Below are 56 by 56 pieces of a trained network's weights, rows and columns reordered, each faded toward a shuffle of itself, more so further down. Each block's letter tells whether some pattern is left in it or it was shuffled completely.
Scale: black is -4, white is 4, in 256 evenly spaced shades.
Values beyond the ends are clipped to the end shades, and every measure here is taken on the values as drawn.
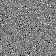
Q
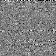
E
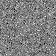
Q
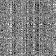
E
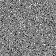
Q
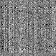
E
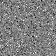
Q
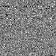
E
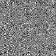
E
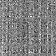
E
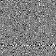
E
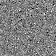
Q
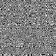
E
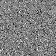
Q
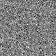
Q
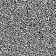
Q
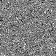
Q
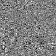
E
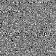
E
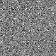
E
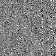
E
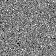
Q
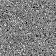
Q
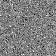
Q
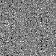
E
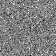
Q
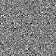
E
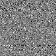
E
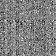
E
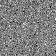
Q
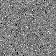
Q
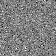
Q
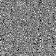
E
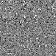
E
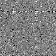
E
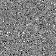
E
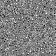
Q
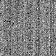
E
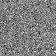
Q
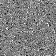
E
